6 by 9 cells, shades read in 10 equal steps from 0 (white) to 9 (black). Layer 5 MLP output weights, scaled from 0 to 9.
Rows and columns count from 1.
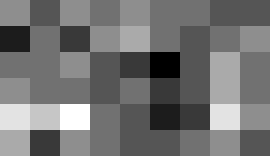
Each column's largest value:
8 7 7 6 7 9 7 6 6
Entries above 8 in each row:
0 0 1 0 0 0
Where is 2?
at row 5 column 2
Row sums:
45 47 50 46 34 46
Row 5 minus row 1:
-3 -4 -4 0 2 3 2 -5 -2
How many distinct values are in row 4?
5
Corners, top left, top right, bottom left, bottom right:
4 6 3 6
